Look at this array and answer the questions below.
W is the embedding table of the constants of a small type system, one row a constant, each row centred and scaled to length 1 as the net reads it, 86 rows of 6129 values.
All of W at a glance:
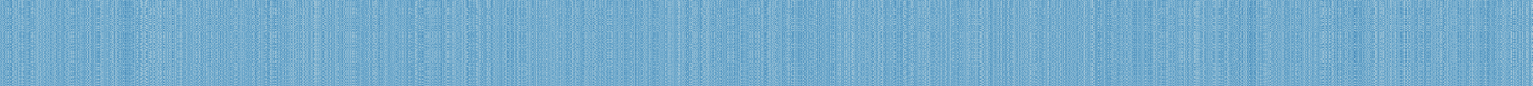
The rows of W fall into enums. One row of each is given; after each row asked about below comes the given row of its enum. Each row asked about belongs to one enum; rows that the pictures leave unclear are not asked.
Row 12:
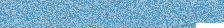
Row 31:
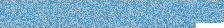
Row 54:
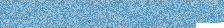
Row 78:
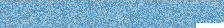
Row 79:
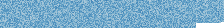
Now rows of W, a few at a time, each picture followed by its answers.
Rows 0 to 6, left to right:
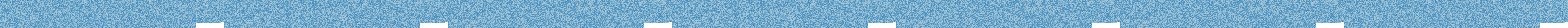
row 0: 79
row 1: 78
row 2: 54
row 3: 78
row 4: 54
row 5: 54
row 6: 79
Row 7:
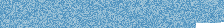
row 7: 54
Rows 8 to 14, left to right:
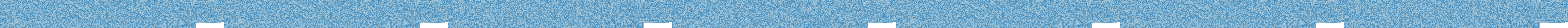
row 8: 12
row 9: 12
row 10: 31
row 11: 54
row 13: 12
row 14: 31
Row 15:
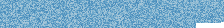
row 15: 78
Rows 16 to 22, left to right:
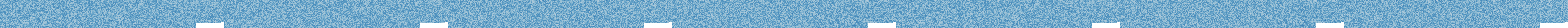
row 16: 78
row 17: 54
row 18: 79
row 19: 31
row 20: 78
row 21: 31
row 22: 79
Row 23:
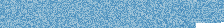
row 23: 31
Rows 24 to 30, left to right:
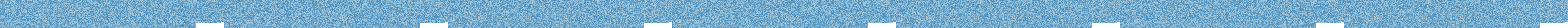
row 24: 31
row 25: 78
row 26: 79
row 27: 54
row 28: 79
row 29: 12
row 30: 79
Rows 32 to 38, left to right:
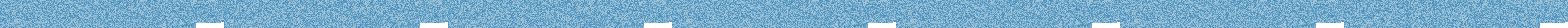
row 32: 12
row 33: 54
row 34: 54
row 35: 12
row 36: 12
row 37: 12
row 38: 78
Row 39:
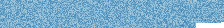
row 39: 31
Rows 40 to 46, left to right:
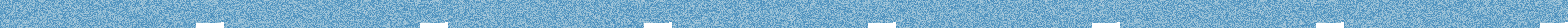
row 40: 54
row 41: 12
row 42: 31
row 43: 78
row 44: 79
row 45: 12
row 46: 54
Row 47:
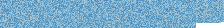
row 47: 79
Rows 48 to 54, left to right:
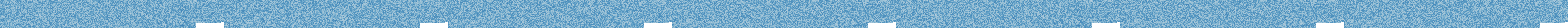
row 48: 31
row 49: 78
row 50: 54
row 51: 12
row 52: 31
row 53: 12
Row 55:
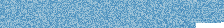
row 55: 31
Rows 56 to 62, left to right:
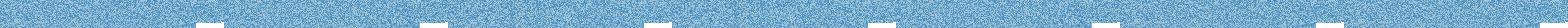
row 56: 12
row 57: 31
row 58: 78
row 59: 78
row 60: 31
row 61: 12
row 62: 12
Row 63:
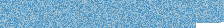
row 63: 79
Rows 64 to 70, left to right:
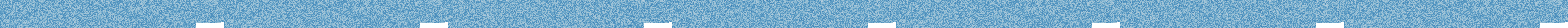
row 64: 54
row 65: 54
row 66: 31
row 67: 79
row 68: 54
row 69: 79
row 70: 54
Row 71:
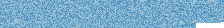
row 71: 12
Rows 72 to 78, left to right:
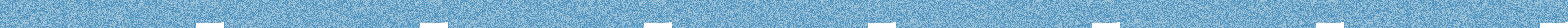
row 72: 78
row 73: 54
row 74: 54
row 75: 79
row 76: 12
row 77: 12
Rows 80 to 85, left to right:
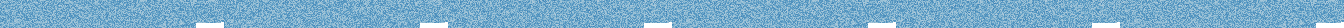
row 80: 12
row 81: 54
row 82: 79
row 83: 12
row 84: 79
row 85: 12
